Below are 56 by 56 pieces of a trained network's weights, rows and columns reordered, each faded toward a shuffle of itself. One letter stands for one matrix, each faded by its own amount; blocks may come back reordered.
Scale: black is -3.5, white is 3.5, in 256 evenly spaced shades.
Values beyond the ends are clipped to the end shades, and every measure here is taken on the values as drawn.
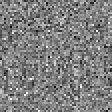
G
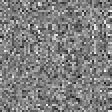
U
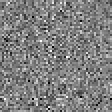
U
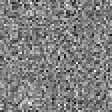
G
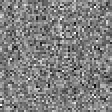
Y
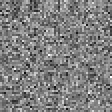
Y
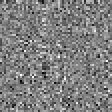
G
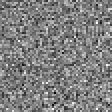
Y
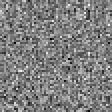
Y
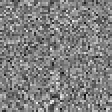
Y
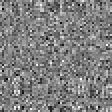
G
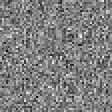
Y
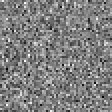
G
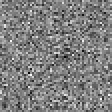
Y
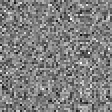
Y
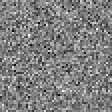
Y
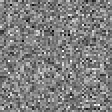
U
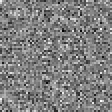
G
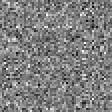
U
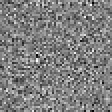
G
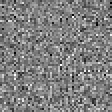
U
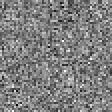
Y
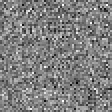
G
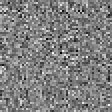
U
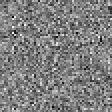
Y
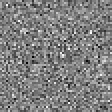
G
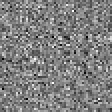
U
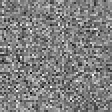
Y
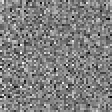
G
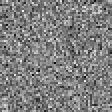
Y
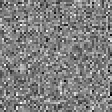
U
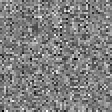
U
